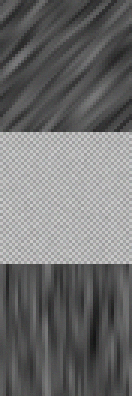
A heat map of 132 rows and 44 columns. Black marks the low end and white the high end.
The table splits into 3 rows of 1 panel. Panel 1,1: low, slanting up to the right. Panel 2,1: high, checkered. Panel 3,1: low, streaked downward.
